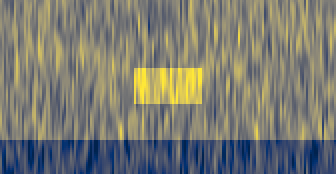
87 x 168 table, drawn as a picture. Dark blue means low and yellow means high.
The centre is the ninth with the highest average. In the centre lies a patch that is higher than the rest. A horizontal seam about 80% of the way down splits the table, and the top part is higher.
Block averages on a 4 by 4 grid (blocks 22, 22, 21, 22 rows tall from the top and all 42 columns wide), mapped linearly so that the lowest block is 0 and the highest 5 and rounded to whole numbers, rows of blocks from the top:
4344 | 4554 | 3444 | 0000
